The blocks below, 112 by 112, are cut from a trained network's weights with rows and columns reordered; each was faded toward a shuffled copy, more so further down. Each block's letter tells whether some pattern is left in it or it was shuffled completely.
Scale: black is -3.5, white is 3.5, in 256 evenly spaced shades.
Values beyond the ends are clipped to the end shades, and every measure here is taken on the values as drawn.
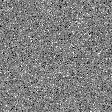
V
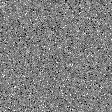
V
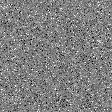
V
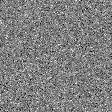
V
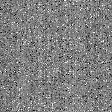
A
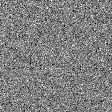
A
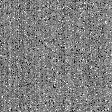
A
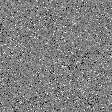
V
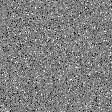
V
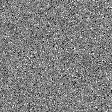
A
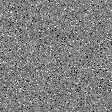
V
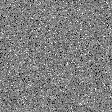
V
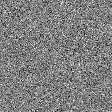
V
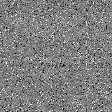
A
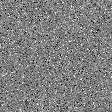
V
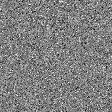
A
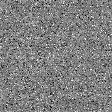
A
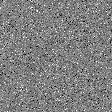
V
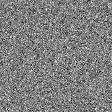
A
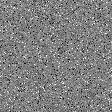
V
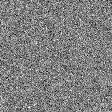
A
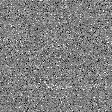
A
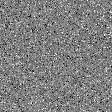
V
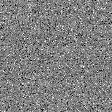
A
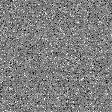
A
